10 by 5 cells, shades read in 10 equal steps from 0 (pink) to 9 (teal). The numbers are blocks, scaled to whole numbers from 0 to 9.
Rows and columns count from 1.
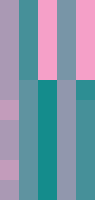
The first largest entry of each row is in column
2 2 2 2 3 3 3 3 3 3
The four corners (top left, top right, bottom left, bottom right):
3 0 3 7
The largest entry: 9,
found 6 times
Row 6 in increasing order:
2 4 6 7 9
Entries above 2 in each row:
3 3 3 3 5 4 5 5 4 5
